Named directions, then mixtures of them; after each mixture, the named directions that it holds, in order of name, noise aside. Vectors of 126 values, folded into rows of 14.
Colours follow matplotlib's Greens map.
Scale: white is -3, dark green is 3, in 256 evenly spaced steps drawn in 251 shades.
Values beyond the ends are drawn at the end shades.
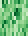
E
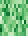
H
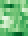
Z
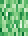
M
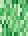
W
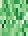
E, H, W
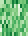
W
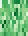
E, W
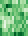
H, M, Z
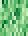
E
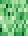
H, M, Z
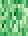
E, M, W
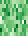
H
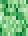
E, H, Z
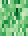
E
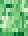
M, Z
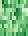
E, Z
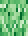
H, M, W
